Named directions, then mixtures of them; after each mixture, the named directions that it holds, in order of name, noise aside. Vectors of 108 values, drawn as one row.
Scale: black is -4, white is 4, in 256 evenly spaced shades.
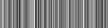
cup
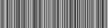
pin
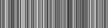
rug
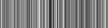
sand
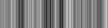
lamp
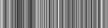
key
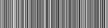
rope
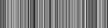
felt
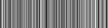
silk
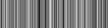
sand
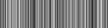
felt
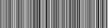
pin, rope, silk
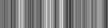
lamp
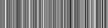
cup, pin, rug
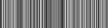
felt, lamp, silk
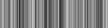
cup, lamp
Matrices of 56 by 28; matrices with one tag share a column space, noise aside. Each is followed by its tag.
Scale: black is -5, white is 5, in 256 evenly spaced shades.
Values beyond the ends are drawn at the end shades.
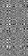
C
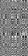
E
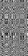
E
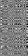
C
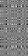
C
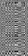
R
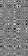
C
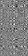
C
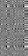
C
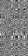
E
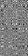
C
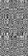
E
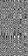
E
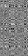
C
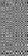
R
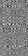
C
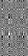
E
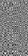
R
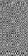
R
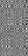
C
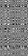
C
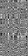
E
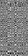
R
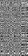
R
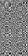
R
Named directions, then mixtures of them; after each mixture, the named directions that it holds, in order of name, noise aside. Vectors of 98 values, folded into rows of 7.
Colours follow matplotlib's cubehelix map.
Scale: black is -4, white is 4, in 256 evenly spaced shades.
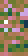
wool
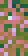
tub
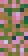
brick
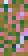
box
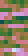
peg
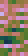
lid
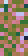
box, brick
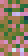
brick, peg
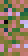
wool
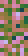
brick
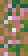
tub, wool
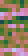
peg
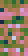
brick, peg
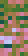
lid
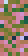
box, brick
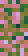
brick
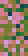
brick, tub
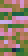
peg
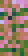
peg, tub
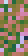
box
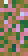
box, wool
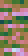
peg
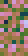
box, wool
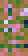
peg, wool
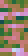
peg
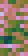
lid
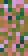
box, tub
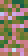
peg, tub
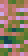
lid
